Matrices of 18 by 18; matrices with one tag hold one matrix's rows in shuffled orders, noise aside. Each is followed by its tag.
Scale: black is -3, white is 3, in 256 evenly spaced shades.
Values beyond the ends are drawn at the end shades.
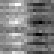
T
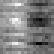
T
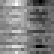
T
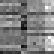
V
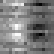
T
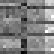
V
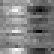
T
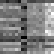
V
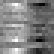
T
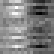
T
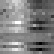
T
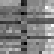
V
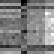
V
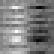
T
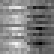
T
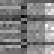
V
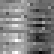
T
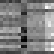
V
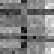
V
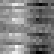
T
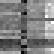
V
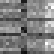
V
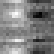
T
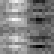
T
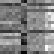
V
